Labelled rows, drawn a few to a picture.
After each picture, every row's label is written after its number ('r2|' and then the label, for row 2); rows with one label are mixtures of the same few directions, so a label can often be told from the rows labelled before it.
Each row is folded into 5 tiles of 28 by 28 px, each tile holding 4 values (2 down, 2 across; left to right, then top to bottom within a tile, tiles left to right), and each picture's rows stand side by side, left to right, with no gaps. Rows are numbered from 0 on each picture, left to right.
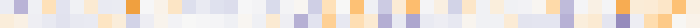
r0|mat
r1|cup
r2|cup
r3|cup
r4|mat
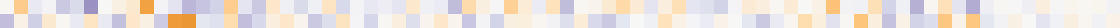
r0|cup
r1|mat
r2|mat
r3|cup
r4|mat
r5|mat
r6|cup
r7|mat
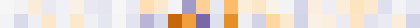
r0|cup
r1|mat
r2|cup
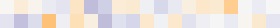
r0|cup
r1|cup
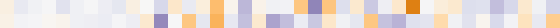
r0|mat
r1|cup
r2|cup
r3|cup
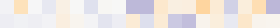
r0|mat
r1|mat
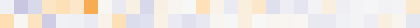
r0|cup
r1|mat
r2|mat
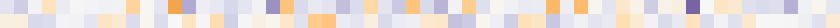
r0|mat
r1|cup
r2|mat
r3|mat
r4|mat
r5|cup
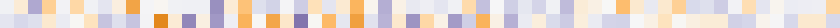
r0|cup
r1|cup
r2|cup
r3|mat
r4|mat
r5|mat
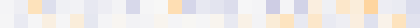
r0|cup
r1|cup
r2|cup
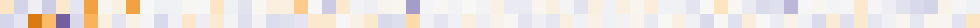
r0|mat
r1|cup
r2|mat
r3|cup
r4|cup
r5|cup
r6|cup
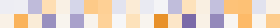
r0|cup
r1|cup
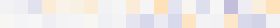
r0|cup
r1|cup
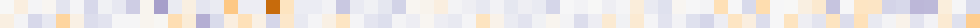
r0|mat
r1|mat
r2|mat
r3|mat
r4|cup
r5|mat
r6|cup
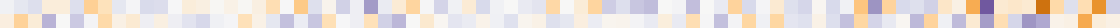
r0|cup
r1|mat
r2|cup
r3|mat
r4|cup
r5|cup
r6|cup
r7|mat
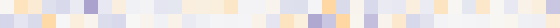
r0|cup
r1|cup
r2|mat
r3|mat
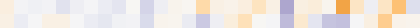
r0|mat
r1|mat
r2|mat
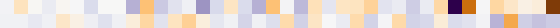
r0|mat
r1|mat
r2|cup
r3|cup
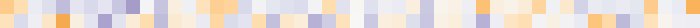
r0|mat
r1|cup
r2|mat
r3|mat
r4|mat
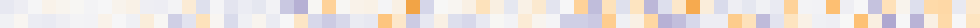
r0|mat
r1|mat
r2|mat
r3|mat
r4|cup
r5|mat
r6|cup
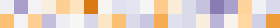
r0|cup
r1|cup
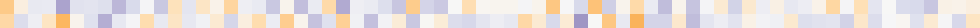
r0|mat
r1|cup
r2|mat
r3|mat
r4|cup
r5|cup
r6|cup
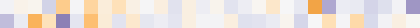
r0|mat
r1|cup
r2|cup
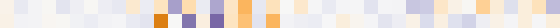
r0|mat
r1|cup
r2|mat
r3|mat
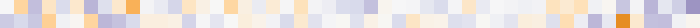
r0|cup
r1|cup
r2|cup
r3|mat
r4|mat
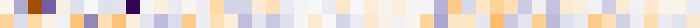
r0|cup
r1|cup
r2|mat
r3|cup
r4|mat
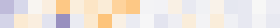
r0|mat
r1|cup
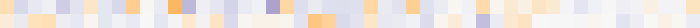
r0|mat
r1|cup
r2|mat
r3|mat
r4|mat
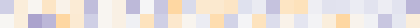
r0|mat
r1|cup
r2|mat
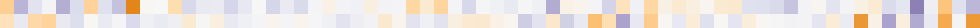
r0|mat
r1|cup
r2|mat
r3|mat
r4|mat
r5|cup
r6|cup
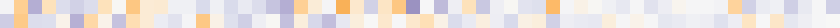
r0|cup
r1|mat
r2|mat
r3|mat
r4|cup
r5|cup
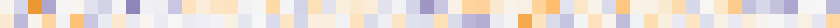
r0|cup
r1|cup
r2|cup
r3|mat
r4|mat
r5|cup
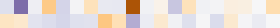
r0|mat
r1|cup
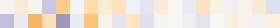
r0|mat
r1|mat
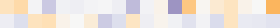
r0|mat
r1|cup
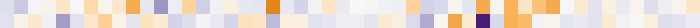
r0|mat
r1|mat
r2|mat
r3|mat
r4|cup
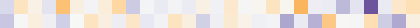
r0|mat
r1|mat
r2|cup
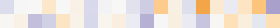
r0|mat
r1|mat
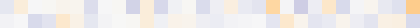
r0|mat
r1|mat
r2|mat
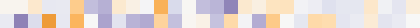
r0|cup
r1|cup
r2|mat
